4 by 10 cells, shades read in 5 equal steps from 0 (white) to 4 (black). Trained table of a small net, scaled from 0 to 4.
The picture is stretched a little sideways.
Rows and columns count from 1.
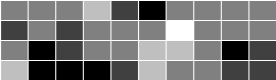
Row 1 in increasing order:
1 2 2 2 2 2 2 2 3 4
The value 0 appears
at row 2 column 7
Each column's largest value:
3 4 4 4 3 4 2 2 4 3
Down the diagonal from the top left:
2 2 3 4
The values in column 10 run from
2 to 3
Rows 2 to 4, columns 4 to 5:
2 2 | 2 2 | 4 3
